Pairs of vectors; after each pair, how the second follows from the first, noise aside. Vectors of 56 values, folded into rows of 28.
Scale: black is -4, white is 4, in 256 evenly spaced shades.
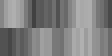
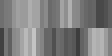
reversed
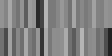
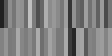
reversed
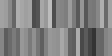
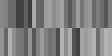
reversed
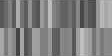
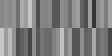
reversed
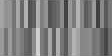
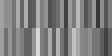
copied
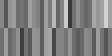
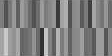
reversed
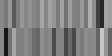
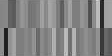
sign-scrambled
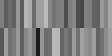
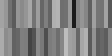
reversed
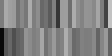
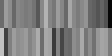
reversed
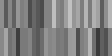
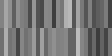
sign-scrambled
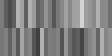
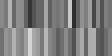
reversed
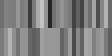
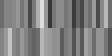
copied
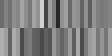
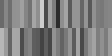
copied
